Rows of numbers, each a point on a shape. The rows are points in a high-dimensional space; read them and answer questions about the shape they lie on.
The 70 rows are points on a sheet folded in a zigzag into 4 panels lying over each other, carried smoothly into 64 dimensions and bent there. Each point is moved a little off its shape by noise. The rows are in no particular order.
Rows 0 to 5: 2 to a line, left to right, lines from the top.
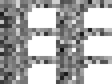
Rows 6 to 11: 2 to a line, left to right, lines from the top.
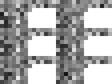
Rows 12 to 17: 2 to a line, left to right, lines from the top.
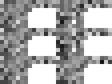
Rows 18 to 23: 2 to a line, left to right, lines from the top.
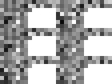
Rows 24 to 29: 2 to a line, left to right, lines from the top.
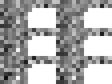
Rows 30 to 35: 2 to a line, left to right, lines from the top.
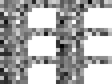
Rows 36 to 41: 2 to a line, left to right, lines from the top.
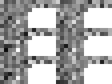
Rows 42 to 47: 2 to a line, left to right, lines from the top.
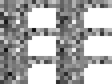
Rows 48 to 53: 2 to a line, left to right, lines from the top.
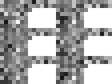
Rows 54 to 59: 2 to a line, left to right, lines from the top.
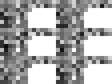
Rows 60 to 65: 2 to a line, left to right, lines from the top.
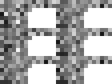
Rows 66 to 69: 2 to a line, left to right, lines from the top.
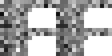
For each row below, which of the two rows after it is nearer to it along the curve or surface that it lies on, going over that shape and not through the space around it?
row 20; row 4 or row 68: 4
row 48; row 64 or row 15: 64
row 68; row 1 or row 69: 69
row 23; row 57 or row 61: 61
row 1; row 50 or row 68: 50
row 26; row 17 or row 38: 38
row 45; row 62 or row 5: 62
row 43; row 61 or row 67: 61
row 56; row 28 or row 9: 9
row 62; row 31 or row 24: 31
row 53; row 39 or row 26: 39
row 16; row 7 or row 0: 7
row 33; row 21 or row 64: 64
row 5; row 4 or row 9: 4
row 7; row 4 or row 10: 4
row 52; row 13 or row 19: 19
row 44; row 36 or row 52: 36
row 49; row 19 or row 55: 19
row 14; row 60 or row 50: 50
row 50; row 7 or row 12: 12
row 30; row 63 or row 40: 63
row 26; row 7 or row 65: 7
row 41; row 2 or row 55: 2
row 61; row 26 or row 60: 26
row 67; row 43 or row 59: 59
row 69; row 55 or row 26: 26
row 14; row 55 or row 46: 46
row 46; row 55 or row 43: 43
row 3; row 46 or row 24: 46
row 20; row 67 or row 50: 50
